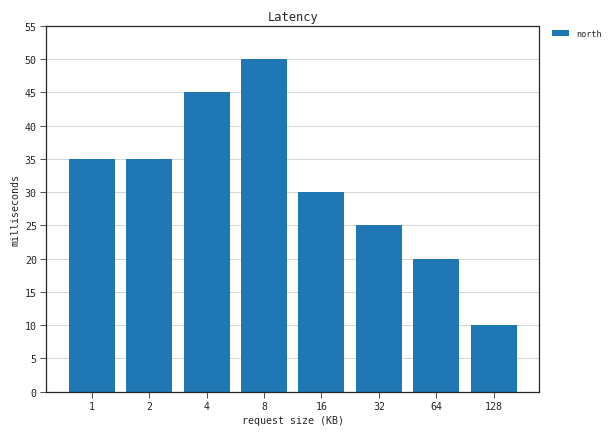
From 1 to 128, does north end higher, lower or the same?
lower
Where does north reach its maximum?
8
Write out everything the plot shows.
Title: Latency
x-axis: request size (KB), ticks 1 2 4 8 16 32 64 128
y-axis: milliseconds, ticks 0 5 10 15 20 25 30 35 40 45 50 55
Legend: north
Values:
north: 35 35 45 50 30 25 20 10
